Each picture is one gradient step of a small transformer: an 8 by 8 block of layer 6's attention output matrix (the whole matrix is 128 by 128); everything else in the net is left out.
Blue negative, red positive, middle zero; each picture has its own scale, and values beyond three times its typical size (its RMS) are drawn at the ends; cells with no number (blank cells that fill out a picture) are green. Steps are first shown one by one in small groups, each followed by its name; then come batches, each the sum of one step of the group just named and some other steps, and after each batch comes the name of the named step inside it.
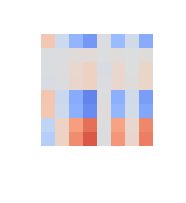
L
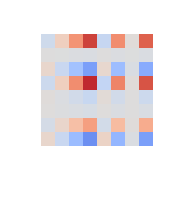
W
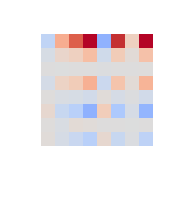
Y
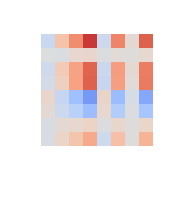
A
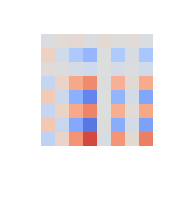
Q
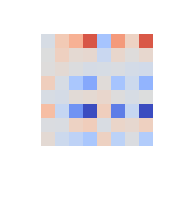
Y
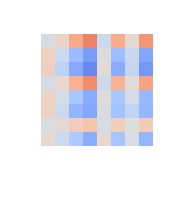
W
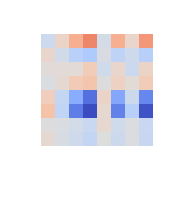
A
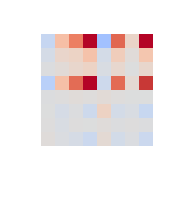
Y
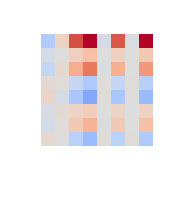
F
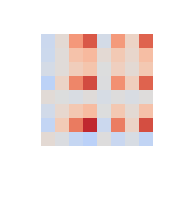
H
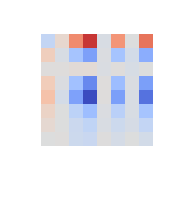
F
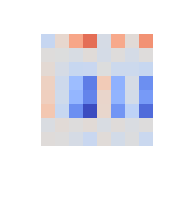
F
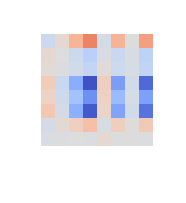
F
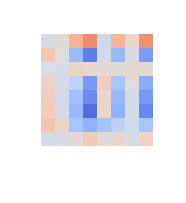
H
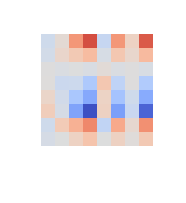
H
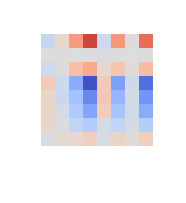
F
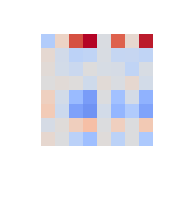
F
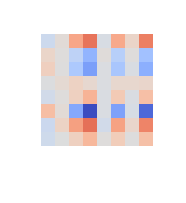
H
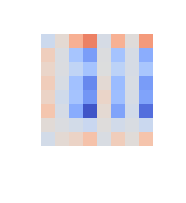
F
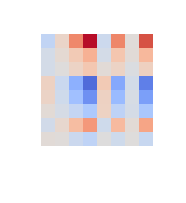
F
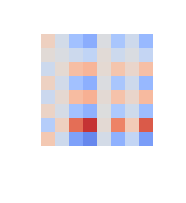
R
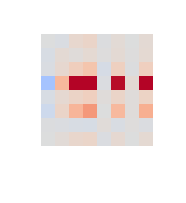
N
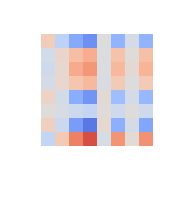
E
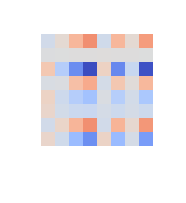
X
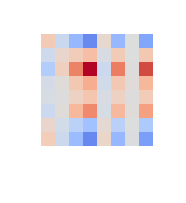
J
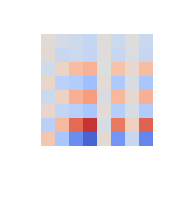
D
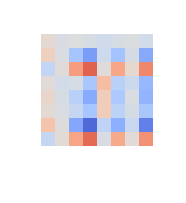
N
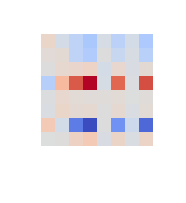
N
